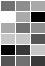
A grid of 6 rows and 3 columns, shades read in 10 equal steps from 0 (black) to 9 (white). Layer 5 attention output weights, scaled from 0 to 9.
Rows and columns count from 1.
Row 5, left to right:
0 2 7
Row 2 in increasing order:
0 6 9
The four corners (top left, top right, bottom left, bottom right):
4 6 3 2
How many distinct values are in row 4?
2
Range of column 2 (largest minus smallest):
5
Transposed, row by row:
4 9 6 7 0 3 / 5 6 4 7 2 4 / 6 0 5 3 7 2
